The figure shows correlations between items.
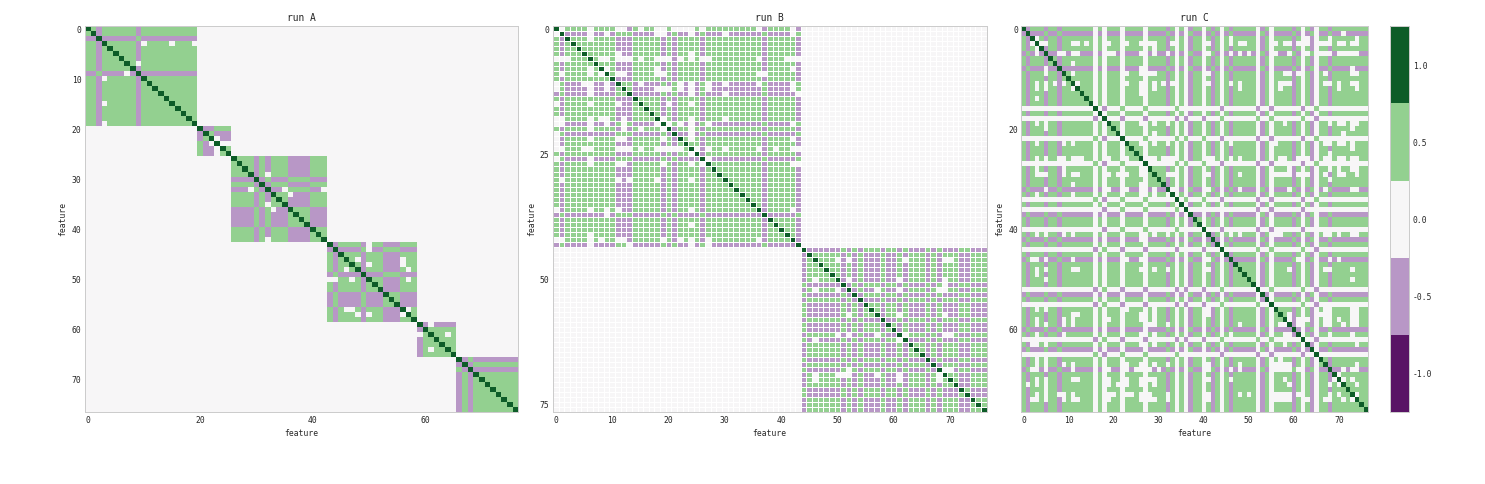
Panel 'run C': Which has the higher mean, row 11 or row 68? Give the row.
11
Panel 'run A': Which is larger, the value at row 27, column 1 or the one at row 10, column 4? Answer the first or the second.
the second
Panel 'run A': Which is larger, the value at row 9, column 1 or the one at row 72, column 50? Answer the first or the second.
the second
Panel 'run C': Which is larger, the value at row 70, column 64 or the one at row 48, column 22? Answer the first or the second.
the second
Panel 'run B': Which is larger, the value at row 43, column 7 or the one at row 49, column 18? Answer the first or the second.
the second
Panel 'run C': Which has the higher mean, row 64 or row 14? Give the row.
14
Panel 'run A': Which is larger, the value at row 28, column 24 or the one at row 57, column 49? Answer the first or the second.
the first
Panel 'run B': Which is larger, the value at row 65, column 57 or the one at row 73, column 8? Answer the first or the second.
the second
